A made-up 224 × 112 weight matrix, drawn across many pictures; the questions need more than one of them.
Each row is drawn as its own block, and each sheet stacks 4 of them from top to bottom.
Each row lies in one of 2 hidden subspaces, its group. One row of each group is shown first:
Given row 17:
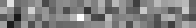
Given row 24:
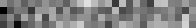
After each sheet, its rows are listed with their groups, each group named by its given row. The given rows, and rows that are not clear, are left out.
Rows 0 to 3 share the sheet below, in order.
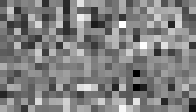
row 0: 17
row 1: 17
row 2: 17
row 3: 24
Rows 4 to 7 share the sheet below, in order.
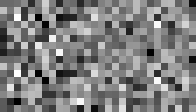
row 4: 24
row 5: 24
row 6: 24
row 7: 17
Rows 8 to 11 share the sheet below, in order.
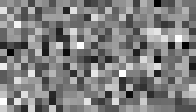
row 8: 24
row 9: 17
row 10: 24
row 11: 24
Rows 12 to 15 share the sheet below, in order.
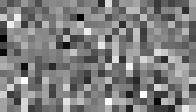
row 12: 17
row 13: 24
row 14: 24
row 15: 17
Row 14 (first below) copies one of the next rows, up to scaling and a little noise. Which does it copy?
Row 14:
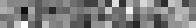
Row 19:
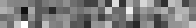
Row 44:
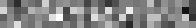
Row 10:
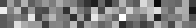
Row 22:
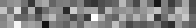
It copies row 19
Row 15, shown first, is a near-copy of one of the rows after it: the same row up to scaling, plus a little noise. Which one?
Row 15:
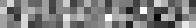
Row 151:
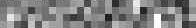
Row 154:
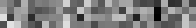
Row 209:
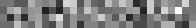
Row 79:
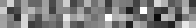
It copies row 79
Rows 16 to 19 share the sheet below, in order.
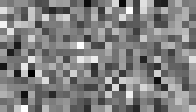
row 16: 24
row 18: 24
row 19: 24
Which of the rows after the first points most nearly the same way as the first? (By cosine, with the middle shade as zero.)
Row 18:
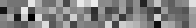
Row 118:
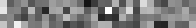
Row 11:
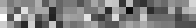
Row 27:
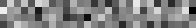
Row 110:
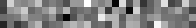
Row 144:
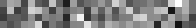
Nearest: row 110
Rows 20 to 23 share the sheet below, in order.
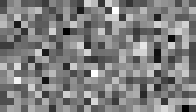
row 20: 24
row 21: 17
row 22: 24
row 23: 17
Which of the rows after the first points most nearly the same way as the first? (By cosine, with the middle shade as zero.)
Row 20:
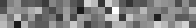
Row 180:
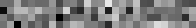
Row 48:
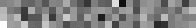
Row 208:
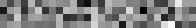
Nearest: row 180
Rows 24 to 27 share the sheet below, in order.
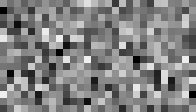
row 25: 24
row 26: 17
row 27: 24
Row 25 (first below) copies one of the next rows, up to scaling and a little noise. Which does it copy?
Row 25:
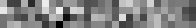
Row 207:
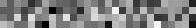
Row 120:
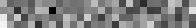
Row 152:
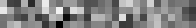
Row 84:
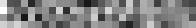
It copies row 152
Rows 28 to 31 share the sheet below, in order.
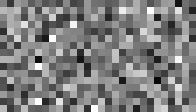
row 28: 24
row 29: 24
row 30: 17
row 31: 17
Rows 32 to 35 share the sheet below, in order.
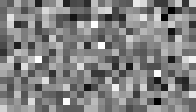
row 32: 17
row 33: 24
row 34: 24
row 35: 24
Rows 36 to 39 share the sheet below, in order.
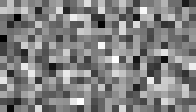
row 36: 17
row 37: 24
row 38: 24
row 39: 17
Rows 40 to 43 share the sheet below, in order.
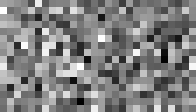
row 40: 24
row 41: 17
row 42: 24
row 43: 17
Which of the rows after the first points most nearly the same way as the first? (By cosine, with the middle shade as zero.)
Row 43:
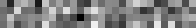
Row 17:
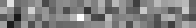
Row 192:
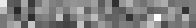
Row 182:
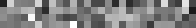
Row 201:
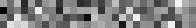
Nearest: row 201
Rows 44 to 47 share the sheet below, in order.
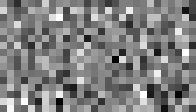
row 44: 24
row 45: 17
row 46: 24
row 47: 17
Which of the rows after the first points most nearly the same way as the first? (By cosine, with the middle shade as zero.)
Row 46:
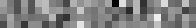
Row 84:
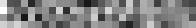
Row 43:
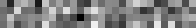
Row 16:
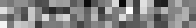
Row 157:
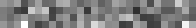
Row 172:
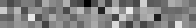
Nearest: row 43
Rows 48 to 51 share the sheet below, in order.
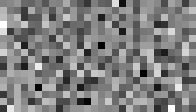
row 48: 24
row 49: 24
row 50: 17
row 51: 17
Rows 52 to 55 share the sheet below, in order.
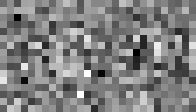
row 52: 17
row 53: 17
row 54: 24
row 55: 17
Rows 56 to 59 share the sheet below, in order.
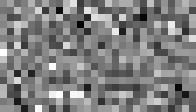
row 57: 24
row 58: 24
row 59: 24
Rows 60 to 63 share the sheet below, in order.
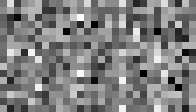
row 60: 17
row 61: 17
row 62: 17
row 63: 17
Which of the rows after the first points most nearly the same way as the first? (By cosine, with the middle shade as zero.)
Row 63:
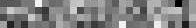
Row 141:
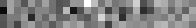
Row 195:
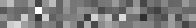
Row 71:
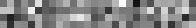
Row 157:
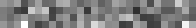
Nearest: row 71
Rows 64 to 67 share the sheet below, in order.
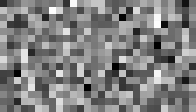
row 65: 17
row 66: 24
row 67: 24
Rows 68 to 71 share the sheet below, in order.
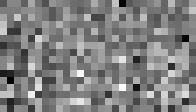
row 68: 24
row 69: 24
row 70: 17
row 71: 17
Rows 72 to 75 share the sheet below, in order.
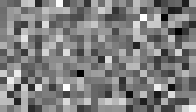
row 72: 17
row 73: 17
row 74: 17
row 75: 17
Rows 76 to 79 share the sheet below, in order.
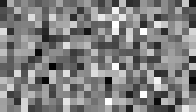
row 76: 24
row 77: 24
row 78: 24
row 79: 17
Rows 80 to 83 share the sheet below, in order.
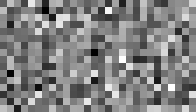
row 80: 24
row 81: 17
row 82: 17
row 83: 24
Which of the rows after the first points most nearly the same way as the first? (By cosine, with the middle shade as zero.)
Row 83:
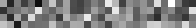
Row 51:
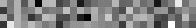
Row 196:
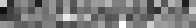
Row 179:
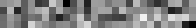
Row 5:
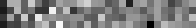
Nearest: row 196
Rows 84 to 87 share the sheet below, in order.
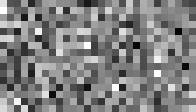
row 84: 24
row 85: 17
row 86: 24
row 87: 24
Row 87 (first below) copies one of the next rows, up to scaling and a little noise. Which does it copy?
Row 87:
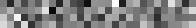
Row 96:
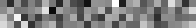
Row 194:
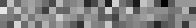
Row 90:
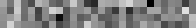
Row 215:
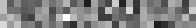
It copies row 96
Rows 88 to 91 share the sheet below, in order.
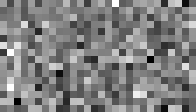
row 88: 24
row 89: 17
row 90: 24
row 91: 17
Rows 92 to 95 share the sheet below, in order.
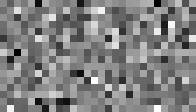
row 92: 17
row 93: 24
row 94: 17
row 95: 24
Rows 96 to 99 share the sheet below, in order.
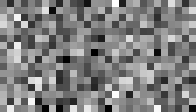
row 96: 24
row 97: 17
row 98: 17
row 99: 24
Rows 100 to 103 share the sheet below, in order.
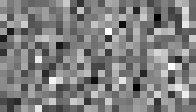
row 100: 17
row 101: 24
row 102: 17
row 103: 17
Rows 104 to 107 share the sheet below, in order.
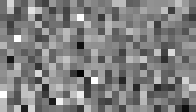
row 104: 17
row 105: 17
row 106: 17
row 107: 24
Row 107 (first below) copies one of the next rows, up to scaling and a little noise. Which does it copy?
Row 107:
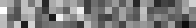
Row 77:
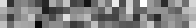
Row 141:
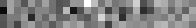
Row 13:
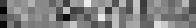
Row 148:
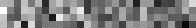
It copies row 148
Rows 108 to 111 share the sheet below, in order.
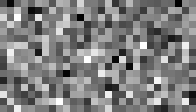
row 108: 17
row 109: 17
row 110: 24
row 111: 24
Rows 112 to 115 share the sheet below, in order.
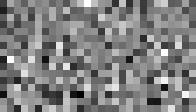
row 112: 24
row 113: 17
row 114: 24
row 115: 24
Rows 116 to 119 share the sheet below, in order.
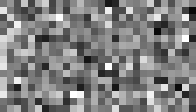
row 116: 24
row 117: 24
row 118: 24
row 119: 24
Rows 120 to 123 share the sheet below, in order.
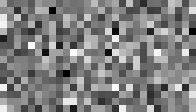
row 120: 24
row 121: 24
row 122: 24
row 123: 24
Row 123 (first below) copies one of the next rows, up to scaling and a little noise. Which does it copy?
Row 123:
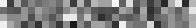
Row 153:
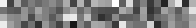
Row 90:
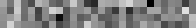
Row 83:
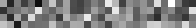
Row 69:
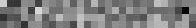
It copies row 153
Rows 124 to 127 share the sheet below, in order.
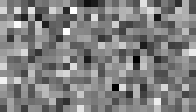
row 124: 24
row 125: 17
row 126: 24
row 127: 24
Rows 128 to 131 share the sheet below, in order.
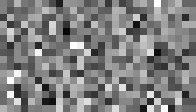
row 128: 17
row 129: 17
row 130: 17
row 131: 17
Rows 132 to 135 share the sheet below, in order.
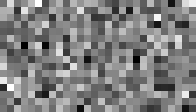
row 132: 24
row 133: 17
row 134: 24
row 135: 24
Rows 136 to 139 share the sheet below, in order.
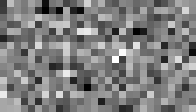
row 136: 24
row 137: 24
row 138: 24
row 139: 24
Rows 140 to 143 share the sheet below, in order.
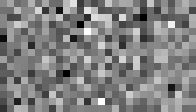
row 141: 24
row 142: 24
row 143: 24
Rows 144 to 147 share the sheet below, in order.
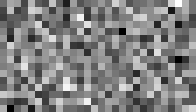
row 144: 17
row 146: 17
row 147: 17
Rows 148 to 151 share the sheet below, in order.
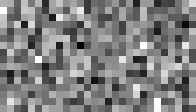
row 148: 24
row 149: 17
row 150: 17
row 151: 17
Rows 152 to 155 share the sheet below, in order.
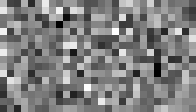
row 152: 24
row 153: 24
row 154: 17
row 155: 24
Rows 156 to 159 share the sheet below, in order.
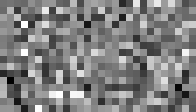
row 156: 24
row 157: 17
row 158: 17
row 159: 24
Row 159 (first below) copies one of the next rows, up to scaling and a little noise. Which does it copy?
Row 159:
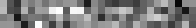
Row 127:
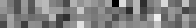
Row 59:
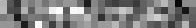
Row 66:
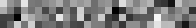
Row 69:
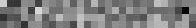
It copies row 59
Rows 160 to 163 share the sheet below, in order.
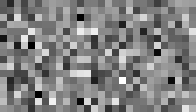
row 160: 17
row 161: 24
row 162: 17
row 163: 17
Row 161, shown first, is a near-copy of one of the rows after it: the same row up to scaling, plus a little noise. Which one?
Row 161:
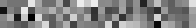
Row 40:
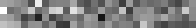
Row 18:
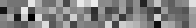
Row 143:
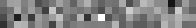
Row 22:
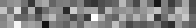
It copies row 18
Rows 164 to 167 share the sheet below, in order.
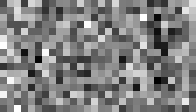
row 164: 24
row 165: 17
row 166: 17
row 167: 24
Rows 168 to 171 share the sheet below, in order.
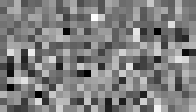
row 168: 17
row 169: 17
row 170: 17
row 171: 17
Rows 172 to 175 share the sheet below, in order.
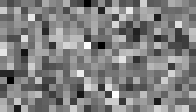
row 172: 24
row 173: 24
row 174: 17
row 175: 24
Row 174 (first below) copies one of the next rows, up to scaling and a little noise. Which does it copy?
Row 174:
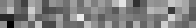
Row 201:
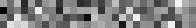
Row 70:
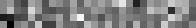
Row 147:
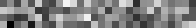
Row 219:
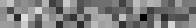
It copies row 70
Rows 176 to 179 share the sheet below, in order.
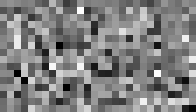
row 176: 17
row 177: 24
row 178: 24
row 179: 17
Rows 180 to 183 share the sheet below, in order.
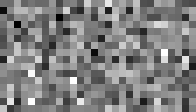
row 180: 24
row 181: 17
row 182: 24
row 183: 17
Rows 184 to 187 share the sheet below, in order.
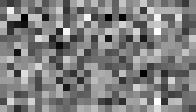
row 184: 17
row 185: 24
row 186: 17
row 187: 17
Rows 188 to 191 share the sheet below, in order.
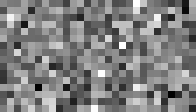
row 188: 17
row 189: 24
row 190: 24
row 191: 17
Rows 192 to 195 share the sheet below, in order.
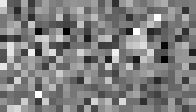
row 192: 24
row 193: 17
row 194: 24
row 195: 17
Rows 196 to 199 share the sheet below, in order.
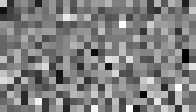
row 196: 24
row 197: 17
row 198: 24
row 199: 17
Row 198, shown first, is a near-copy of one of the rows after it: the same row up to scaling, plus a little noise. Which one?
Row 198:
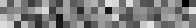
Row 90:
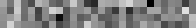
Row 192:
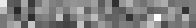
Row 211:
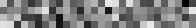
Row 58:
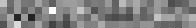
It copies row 211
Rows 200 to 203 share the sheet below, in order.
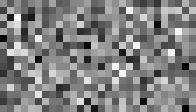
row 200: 17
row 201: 17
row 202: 24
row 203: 17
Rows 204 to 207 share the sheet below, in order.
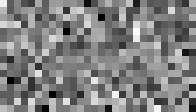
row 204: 24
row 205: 17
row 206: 17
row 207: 24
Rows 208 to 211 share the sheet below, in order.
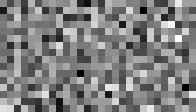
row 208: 17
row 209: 17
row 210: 17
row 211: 24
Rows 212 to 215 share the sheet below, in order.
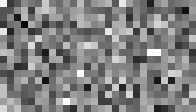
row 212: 24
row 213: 24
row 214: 17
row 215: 24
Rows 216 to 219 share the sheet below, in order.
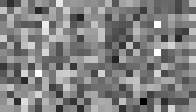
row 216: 17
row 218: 24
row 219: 17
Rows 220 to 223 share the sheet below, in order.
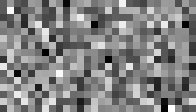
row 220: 17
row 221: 24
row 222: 24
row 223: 17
